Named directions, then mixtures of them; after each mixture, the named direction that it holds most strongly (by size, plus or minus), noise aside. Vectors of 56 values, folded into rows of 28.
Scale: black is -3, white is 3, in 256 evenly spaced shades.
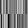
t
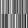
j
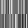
j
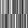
j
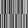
t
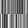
t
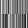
j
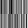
j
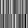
j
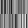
j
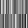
j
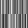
j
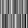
j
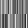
j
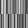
t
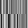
t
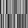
t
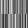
j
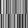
t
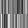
t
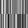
t
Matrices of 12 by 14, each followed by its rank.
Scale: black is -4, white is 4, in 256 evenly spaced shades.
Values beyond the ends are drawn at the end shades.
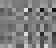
two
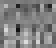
two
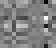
two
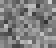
full rank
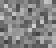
full rank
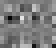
two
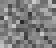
full rank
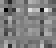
two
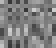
two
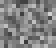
full rank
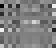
two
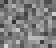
full rank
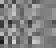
two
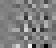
two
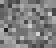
full rank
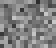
full rank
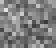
full rank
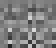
two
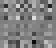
two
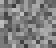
full rank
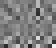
two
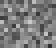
full rank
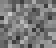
full rank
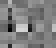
two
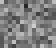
full rank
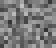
full rank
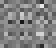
two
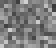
full rank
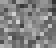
full rank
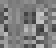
two
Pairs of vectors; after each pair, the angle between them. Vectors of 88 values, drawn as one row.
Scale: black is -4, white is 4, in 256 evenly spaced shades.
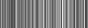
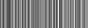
orthogonal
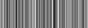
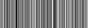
nearly parallel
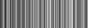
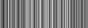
orthogonal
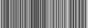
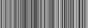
partly aligned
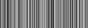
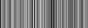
partly aligned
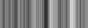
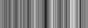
nearly parallel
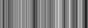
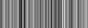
partly opposed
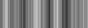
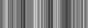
nearly parallel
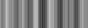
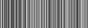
orthogonal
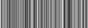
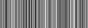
orthogonal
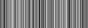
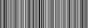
nearly parallel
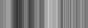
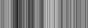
nearly parallel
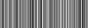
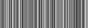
partly aligned
